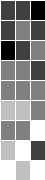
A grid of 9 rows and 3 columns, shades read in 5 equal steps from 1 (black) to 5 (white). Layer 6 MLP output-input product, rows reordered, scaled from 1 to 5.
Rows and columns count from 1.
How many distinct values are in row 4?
2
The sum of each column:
27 29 26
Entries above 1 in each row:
2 3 2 3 3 3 3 3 3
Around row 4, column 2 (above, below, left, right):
2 3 3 2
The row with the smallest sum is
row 1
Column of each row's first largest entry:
1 2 3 1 1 1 3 2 1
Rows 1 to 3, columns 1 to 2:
2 2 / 2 3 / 1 2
